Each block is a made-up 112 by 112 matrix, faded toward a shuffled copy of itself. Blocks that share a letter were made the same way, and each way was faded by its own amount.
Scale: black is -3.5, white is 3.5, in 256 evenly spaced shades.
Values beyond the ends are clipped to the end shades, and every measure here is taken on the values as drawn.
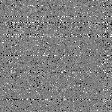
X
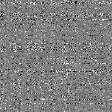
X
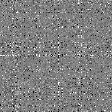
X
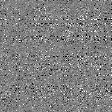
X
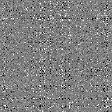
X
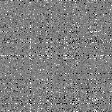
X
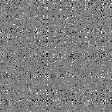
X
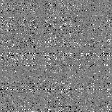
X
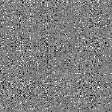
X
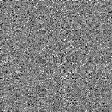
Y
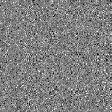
Y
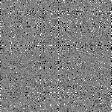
X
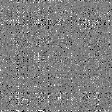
X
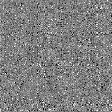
Y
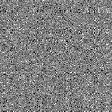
Y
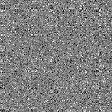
Y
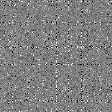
X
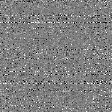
X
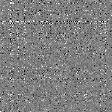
X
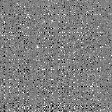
X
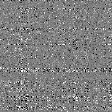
X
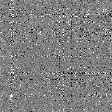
X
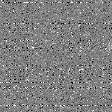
X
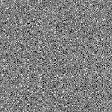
Y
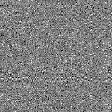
Y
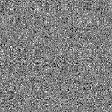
Y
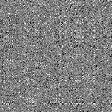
Y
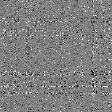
X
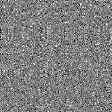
Y
